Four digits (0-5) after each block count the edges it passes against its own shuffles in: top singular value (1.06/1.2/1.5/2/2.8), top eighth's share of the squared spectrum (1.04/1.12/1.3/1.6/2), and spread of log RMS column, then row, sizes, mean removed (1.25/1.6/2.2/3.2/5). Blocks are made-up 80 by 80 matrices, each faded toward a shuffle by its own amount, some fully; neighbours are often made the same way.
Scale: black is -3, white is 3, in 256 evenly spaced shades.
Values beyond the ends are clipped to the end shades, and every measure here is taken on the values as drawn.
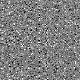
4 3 2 1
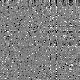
4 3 2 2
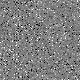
3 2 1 0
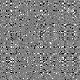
5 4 3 3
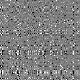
5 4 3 3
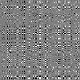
5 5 4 4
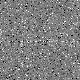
3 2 0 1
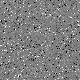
0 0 0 0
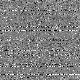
2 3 0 3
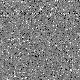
1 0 0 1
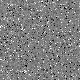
1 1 0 0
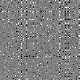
4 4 3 2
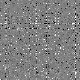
4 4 2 2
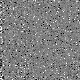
3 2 1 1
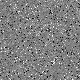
0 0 0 0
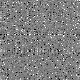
3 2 1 1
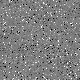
2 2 0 0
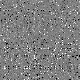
3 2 1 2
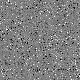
2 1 0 0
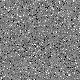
0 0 0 0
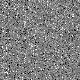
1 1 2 0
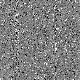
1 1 2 0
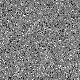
1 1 0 0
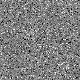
2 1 0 1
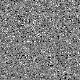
2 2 0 2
